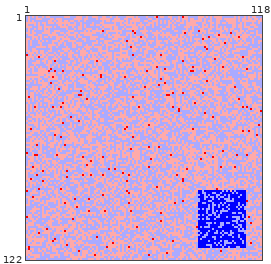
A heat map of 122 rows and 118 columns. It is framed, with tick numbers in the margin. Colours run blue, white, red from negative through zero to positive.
Ninth with the lowest average: bottom right. Odd rows or columns: none. Stripes: none. Odd patch: lower, in the bottom right. Mirror symmetry: none.
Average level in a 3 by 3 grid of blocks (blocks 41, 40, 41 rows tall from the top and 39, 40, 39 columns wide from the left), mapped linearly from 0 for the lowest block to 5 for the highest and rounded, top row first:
5 5 5 | 5 5 5 | 5 5 0
